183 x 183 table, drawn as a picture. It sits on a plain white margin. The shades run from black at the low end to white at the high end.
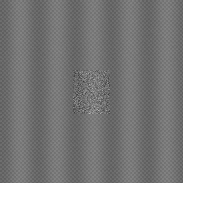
Roughest part: centre. Stripes: upright, repeating 5 times. Seam: none. Odd patch: rougher, in the centre.
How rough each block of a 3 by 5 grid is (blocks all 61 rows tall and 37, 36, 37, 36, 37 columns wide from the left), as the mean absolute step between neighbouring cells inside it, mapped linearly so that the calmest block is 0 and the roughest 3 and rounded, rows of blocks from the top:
0 0 0 0 0 | 0 0 3 0 0 | 0 0 0 0 0
